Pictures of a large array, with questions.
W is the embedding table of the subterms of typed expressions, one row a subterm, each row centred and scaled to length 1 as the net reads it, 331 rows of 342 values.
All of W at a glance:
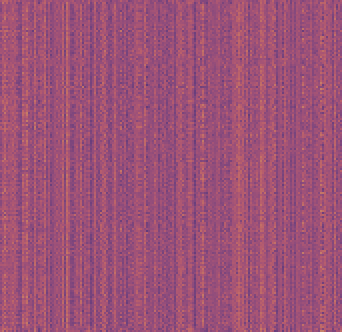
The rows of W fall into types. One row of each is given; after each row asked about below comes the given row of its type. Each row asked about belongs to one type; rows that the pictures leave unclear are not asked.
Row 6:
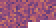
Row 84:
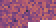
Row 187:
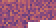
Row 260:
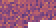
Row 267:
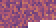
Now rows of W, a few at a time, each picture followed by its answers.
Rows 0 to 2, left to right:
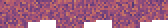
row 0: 187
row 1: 187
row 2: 187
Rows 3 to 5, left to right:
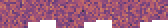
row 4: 84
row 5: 6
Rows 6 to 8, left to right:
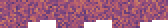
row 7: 84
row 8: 6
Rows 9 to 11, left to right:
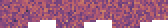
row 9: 84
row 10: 84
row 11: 267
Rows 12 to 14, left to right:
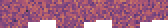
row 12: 84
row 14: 260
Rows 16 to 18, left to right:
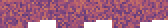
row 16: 187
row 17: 84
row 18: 260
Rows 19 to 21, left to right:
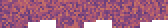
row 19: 84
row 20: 187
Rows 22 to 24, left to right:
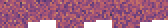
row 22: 187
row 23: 260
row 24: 260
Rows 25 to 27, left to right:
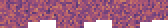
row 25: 6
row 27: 260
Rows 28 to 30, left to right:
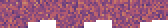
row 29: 267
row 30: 187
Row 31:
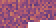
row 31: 187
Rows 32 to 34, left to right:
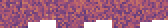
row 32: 267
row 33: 84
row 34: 260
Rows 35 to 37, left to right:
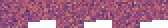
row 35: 84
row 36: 260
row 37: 267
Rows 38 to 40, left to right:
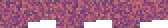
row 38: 267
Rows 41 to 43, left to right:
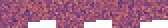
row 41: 84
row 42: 260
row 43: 267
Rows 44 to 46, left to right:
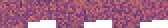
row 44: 187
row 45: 84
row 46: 260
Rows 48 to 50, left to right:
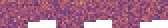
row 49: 260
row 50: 6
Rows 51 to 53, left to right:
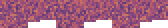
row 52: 260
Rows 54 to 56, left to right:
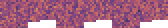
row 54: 6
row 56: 84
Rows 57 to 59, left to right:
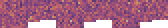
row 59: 6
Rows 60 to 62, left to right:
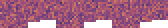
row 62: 187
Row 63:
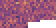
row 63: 260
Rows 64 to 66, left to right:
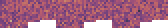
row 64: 84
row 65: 187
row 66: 84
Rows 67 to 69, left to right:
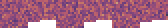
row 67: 267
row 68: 267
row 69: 260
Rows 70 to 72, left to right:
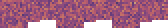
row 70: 187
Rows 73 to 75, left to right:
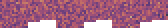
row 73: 267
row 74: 260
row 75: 260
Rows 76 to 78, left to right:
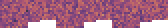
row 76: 84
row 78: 84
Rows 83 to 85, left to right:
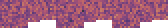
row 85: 267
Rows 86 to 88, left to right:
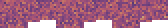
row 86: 187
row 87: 187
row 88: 267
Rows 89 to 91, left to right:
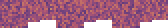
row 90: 260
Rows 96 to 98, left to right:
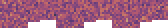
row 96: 260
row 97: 267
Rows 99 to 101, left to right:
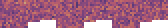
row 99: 260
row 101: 187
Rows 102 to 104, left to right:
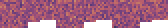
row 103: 187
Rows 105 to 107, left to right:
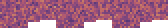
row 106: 267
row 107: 267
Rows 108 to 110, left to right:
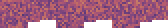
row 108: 187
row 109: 84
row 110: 260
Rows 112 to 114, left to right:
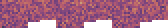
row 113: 260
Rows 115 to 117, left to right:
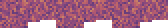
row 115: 6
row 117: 6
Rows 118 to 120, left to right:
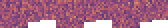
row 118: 267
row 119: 187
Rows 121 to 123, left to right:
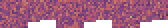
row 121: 6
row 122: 187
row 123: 260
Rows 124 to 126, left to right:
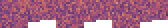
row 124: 84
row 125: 260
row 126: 260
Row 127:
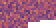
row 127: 260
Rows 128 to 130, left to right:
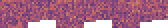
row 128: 187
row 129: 187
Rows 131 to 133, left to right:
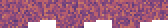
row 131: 267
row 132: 267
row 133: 187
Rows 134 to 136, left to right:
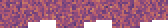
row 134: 267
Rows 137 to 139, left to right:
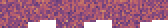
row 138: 84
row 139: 187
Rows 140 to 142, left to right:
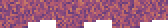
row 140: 260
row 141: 6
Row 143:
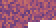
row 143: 260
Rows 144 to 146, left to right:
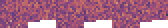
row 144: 84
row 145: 84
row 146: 260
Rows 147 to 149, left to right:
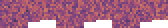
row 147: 84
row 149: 267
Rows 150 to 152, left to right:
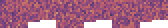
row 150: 84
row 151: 260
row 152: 187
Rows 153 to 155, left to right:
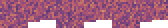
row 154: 84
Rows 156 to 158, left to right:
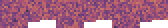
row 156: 84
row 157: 187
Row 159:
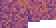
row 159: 84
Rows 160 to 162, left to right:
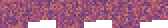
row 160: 187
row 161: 187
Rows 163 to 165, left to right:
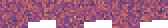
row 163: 267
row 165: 6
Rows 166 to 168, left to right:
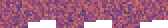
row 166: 267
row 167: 84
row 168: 260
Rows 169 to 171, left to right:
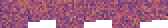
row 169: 84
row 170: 187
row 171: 267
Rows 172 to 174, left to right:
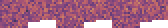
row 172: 84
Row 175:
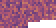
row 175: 267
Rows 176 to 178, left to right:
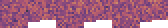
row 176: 84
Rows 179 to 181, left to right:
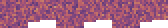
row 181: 267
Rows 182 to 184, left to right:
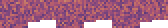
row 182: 260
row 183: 187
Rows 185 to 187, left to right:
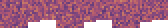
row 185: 267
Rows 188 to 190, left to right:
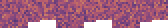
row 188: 267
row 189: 84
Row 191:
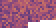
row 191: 84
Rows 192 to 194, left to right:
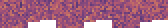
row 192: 187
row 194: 84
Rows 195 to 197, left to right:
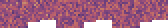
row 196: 187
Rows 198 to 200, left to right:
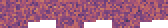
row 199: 187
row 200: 84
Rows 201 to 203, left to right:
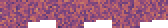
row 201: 6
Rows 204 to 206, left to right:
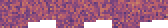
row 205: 267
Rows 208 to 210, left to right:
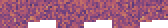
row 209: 260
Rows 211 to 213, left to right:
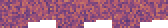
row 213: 267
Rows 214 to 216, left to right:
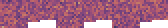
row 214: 6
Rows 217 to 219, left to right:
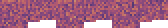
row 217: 187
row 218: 187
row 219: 187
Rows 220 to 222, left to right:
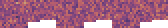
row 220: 260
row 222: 267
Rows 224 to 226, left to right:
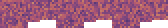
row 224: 187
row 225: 267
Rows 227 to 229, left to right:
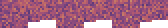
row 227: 84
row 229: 187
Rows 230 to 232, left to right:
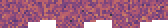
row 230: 267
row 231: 267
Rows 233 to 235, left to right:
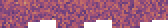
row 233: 260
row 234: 260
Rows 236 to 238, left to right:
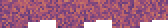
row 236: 84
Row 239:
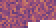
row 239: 6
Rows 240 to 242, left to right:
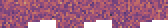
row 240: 260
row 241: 260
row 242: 84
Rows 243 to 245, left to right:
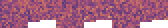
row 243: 84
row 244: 267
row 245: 260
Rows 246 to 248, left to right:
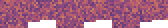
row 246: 187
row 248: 84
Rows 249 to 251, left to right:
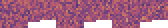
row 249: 260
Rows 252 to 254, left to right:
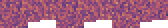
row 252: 267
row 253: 267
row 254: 260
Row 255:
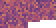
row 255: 187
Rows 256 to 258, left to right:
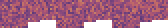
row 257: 6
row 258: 84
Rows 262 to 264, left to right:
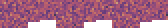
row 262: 260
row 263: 6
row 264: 260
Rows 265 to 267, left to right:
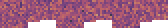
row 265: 187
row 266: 267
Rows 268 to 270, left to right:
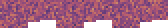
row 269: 6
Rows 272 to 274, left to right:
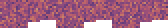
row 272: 6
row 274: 84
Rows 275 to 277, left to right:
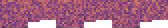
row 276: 187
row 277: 6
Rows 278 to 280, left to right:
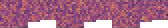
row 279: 260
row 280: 6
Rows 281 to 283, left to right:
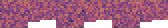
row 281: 260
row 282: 84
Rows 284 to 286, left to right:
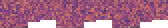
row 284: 260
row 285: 6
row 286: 267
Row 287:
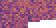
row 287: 84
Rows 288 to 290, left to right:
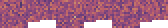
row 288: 187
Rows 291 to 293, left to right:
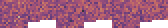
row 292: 84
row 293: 84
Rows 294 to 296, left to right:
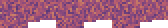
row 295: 6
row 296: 260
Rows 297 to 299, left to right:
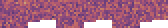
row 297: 260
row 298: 187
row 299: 267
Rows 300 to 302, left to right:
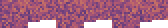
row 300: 84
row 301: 260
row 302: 84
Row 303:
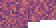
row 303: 6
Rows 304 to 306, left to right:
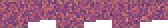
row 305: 260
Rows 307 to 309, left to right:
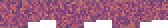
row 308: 260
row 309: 187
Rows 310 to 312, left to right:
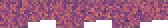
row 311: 6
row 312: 84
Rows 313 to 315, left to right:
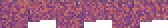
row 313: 84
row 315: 267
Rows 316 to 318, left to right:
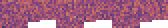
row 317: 187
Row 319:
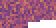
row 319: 260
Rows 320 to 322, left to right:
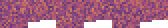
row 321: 6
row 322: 260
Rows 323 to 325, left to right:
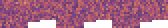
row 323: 260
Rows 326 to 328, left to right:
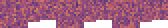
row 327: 187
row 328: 187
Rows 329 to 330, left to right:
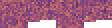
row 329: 187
